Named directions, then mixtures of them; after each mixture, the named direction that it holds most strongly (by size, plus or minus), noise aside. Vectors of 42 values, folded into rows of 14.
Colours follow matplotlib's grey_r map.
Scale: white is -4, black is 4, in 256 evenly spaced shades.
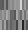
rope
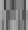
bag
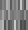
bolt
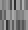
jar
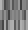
bolt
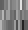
rope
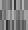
jar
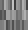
jar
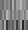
rope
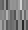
rope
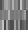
bolt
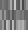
jar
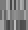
bolt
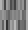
bag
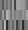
jar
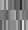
rope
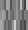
bolt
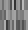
jar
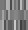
bolt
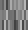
rope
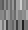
rope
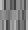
bag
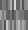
jar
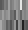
rope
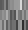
rope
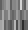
bolt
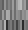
rope
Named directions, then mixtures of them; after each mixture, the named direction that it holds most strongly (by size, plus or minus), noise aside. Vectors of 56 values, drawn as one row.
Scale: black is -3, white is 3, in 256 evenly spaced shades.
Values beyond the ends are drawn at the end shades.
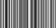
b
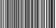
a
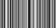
b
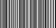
a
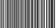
a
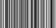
b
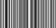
b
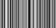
b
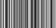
b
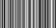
a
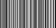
a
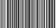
a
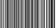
a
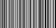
a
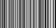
a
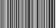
a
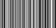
a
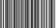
a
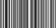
b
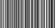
a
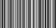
a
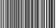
a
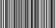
a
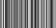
b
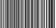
a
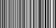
a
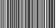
a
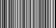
a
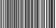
a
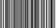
a
